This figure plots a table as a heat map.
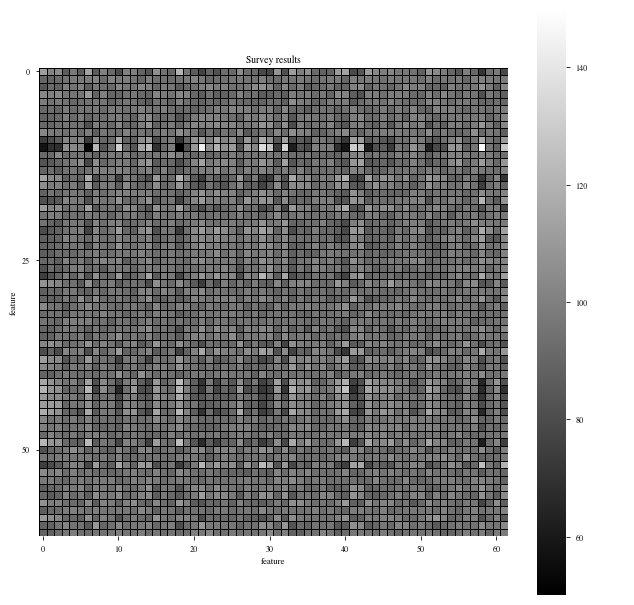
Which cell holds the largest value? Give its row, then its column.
10, 58
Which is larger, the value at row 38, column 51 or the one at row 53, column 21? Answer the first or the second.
the first
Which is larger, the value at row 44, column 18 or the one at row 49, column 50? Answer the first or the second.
the first
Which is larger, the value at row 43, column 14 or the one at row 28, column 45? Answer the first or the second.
the second
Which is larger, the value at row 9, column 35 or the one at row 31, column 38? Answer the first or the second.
the second
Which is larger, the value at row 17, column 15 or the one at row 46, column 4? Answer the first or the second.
the second
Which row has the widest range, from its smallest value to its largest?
10
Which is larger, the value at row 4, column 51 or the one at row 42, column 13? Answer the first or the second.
the first
